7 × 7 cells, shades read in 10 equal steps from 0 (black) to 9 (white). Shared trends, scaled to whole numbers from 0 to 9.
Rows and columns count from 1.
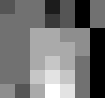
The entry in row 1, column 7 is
4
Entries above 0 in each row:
6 6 6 6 6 6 6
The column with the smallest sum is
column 7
